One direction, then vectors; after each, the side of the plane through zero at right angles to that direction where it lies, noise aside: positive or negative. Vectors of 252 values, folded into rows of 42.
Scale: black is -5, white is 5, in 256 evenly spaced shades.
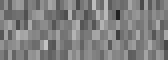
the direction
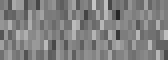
positive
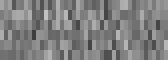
negative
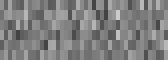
negative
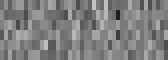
positive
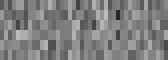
positive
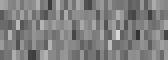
negative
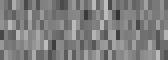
positive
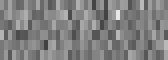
negative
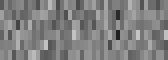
positive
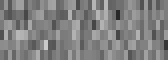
positive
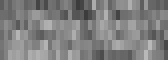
positive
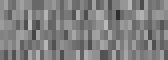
positive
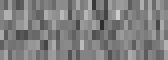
negative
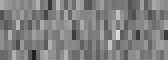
negative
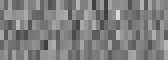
negative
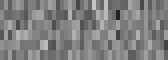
positive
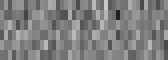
positive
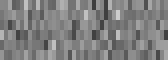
negative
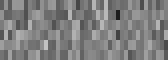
positive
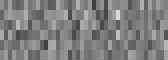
negative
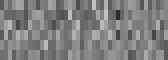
positive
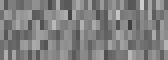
negative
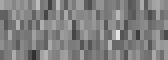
negative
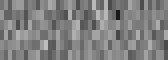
positive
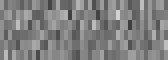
negative
